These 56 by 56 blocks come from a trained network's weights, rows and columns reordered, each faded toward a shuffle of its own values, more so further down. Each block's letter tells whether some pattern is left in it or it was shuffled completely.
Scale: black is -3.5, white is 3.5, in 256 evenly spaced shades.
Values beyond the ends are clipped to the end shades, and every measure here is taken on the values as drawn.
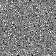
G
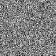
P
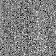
P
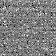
P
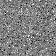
G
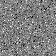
G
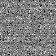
P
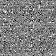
P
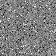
G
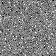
G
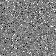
G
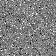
G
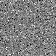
G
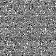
P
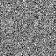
P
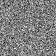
G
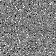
G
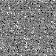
P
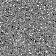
G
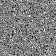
G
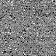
P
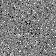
G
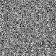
P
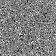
G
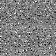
P
